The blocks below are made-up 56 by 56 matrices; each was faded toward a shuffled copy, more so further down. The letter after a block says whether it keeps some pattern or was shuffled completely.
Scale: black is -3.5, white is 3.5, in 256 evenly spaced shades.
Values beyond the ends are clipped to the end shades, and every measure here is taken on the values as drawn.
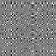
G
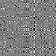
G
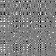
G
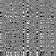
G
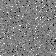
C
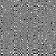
G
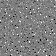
C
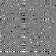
G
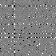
G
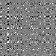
G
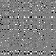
G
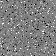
C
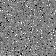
C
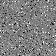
C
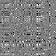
G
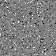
C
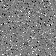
C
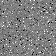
C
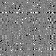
G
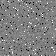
C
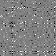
G
